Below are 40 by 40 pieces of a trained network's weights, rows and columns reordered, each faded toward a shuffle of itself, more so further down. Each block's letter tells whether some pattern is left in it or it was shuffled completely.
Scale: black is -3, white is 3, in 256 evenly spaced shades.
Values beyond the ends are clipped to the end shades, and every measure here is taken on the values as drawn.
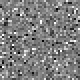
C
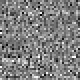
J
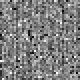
J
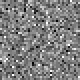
C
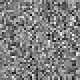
J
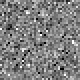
C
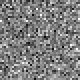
C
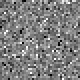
C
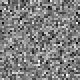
C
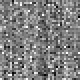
J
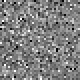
C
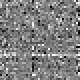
J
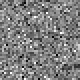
C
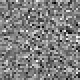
J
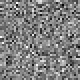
J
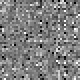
J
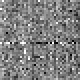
J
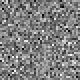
C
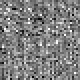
J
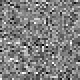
J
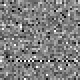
J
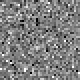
C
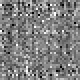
J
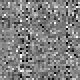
J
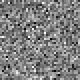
C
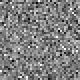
C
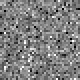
C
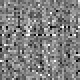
J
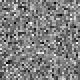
C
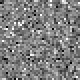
C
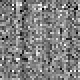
J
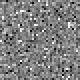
C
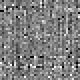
J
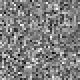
J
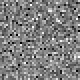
C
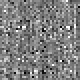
J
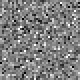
C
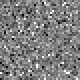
C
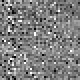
J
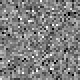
C
